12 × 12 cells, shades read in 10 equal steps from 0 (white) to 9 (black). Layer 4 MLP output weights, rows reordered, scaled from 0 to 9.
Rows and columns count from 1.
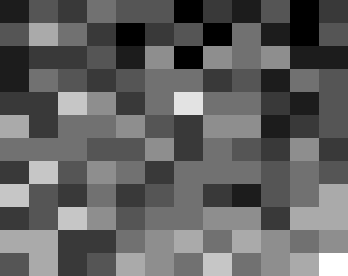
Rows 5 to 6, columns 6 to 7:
5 1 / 6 7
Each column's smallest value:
2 2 2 4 3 4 1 2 3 4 3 0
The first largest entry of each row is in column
7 5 7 1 11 10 7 1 9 1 3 3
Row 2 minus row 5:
-1 -4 3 3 2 2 5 4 0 1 1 0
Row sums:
84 80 78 74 64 66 67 63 67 56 53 48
